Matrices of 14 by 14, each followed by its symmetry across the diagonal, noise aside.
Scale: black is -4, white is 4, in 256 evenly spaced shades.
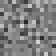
antisymmetric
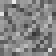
symmetric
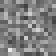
neither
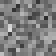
neither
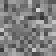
neither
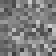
neither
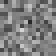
antisymmetric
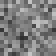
antisymmetric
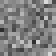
neither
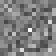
symmetric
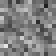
antisymmetric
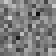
neither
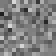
antisymmetric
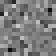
symmetric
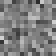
antisymmetric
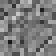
symmetric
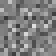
symmetric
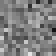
antisymmetric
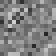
symmetric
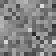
symmetric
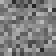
neither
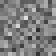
symmetric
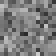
neither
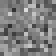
antisymmetric
